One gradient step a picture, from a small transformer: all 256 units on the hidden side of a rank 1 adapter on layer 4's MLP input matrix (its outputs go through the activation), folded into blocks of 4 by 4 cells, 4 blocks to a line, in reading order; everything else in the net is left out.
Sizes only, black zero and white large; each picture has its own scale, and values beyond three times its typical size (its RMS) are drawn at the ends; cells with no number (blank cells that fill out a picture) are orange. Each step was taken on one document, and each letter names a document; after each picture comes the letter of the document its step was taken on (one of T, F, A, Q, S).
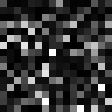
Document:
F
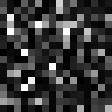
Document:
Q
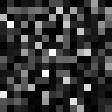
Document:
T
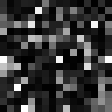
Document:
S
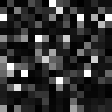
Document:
T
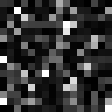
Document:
Q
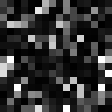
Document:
S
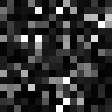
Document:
T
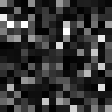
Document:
Q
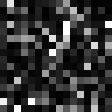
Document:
F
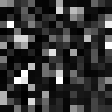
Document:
F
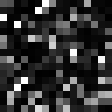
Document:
S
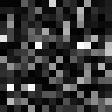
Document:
Q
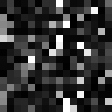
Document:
T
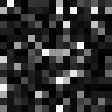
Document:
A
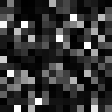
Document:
Q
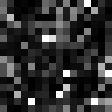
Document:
S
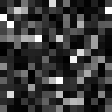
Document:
T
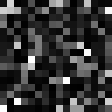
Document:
A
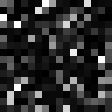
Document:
S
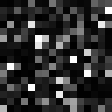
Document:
T
